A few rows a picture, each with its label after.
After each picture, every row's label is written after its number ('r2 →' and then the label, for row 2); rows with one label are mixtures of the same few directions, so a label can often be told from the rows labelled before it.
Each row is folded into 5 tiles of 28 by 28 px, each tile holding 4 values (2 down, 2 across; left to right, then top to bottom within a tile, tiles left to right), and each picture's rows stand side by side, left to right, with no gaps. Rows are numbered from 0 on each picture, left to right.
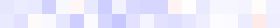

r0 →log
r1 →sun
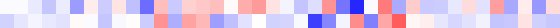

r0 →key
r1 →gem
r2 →log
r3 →key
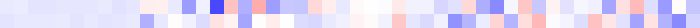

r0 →sun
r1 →key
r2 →sun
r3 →log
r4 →log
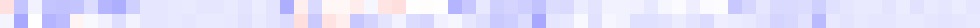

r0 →gem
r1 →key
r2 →gem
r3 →sun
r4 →gem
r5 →sun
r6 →key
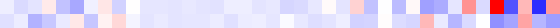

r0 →log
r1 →log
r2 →key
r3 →key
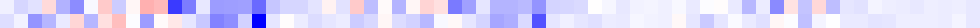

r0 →log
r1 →sun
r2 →key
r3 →sun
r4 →sun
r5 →key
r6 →sun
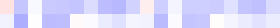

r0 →gem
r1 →gem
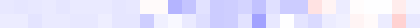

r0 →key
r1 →sun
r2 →sun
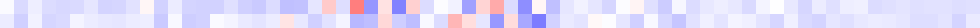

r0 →gem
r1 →gem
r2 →key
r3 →log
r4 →log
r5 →log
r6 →sun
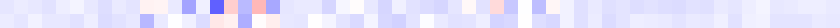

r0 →log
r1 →key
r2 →log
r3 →key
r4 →gem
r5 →gem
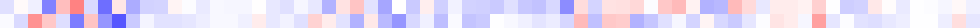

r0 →log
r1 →sun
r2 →log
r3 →gem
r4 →gem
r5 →sun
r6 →sun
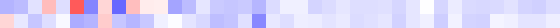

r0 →key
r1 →sun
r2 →sun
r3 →gem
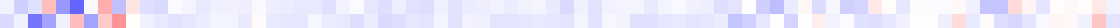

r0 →log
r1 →sun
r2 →log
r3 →gem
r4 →gem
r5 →log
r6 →sun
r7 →sun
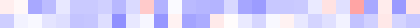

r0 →sun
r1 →gem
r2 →key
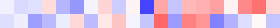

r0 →log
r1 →gem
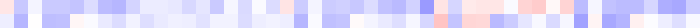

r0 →gem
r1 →key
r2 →gem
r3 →gem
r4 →gem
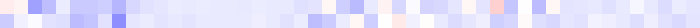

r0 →sun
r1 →sun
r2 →log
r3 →key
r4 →log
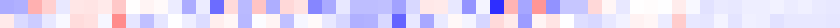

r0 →sun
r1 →key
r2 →sun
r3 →key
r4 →sun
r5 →gem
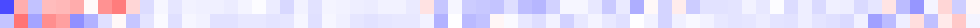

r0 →gem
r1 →gem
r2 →gem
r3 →gem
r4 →key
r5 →key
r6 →log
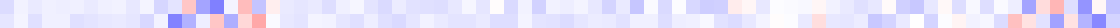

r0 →gem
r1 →log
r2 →log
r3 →key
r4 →key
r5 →sun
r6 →log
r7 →log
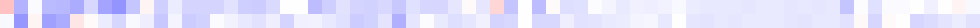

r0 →gem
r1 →gem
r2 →sun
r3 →key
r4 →sun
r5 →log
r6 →gem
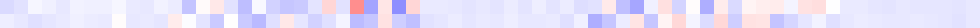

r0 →sun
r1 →log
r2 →key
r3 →key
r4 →log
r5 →gem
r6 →sun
